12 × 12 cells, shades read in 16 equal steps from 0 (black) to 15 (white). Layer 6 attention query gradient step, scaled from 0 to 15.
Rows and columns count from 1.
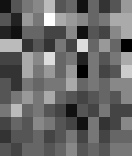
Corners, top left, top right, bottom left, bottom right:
1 9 5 7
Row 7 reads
5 3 7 6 7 7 10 6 7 6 8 8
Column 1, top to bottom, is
1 5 2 11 4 3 5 5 7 4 3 5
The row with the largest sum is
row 2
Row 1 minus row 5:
-3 1 -3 0 -2 -1 -1 -1 -1 -2 -2 -1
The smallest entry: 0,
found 2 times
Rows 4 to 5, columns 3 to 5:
3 5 3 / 10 8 13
